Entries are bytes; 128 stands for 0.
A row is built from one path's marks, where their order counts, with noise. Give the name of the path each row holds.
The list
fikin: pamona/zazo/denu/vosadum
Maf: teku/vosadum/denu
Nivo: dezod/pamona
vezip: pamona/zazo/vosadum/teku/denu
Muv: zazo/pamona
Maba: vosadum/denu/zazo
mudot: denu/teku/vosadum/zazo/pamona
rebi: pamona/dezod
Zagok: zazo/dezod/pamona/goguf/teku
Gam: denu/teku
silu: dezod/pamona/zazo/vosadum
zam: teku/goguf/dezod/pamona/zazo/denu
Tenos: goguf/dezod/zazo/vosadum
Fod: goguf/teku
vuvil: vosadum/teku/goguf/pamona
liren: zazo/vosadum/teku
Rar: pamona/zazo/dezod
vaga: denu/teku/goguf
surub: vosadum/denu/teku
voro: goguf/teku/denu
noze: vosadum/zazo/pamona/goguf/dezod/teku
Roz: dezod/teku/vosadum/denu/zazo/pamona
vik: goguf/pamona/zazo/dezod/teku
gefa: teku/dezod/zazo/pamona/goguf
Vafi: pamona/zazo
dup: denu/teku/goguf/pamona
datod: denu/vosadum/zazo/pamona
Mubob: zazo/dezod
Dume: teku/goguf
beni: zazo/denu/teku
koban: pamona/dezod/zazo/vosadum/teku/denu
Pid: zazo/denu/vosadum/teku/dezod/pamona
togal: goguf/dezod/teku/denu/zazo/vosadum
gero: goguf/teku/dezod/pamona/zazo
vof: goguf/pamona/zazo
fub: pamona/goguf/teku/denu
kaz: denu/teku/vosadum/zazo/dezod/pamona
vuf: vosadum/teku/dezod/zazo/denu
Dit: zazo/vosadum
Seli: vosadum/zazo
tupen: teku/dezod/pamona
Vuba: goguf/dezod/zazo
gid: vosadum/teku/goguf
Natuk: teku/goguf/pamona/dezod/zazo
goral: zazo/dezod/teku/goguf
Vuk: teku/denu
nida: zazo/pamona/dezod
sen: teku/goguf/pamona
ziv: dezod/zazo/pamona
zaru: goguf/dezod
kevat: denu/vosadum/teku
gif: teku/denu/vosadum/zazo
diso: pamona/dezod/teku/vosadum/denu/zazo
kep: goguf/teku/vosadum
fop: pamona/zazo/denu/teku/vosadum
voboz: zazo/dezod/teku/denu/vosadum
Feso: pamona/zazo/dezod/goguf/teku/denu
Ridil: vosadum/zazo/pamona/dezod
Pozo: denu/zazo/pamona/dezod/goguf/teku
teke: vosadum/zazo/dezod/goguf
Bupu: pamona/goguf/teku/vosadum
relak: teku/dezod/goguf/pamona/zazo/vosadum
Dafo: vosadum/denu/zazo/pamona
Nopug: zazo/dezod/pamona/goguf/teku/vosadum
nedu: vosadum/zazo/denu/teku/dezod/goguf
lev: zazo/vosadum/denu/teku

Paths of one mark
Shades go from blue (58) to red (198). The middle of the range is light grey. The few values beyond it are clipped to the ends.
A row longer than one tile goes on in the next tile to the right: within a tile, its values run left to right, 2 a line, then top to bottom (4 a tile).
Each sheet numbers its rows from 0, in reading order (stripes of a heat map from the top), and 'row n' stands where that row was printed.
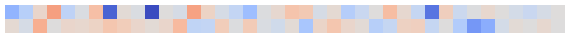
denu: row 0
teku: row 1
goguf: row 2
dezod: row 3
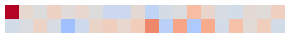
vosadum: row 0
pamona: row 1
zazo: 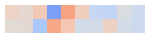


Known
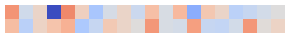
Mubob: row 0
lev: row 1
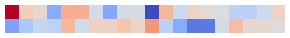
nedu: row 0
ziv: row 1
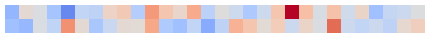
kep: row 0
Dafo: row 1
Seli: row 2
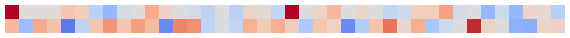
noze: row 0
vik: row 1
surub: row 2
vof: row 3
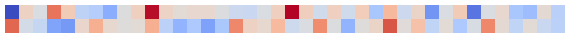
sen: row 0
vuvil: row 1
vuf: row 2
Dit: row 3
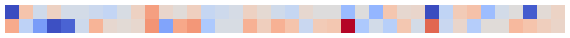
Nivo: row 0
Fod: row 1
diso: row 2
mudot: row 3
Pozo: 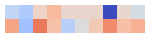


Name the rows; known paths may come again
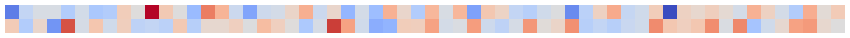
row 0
Bupu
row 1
teke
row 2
Vuba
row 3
lev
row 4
dup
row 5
fub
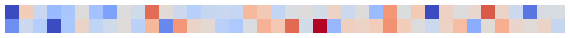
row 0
silu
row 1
zaru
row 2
koban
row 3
Dume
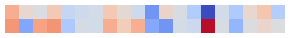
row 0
Fod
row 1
togal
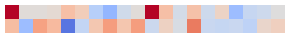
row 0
noze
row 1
Seli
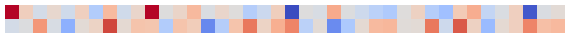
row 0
vuf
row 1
surub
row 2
tupen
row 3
kevat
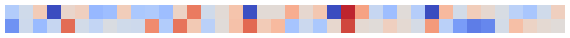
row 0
Nopug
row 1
Gam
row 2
goral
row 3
ziv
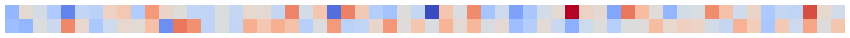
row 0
kep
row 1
vik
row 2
Zagok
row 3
gif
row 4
gid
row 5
voro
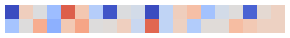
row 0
gefa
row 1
mudot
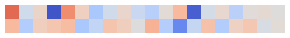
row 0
Mubob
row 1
Pid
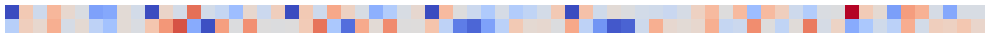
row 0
Natuk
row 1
Maf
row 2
zam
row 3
Roz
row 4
Nivo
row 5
beni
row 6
nedu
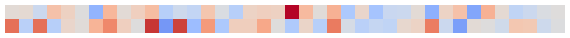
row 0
Feso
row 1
rebi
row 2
Maba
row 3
Muv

